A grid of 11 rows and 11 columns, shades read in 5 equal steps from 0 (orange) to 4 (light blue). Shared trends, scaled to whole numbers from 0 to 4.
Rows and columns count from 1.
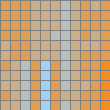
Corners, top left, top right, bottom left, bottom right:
1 1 2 0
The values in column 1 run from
1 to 2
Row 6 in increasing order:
1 1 1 1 1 2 2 2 2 2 3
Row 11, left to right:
2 2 3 1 4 1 3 2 1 1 0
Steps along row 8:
same up down up down up down down same down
